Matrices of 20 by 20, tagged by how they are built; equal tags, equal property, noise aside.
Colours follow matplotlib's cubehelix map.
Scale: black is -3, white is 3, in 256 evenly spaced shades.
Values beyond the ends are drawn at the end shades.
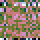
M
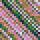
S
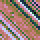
S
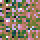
M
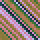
S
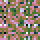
M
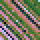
S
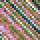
S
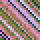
S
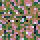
M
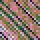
S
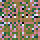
M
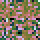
M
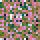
M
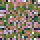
M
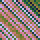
S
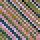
S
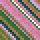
S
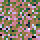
M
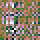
M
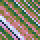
S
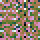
M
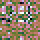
M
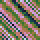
S
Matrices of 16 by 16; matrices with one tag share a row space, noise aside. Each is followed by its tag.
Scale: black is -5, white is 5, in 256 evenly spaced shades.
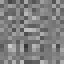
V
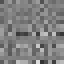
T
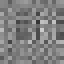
T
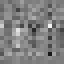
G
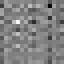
G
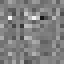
V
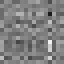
G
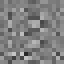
V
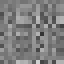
T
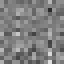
G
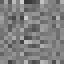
V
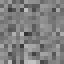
V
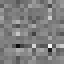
G
